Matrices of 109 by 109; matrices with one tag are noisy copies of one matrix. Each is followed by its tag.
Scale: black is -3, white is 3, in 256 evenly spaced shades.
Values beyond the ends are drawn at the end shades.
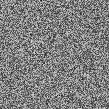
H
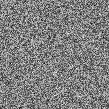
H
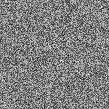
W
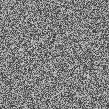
H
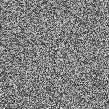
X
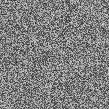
W
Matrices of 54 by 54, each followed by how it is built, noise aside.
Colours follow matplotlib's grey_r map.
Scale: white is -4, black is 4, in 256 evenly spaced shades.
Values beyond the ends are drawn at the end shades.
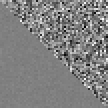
upper triangular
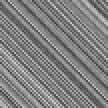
Toeplitz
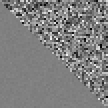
upper triangular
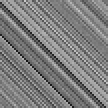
Toeplitz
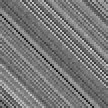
Toeplitz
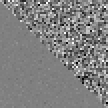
upper triangular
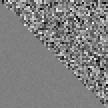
upper triangular
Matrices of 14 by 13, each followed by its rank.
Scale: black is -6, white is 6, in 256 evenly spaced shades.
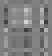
one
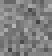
full rank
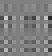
one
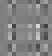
one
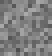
full rank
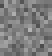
full rank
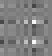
one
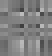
one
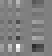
one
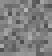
full rank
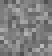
full rank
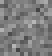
full rank
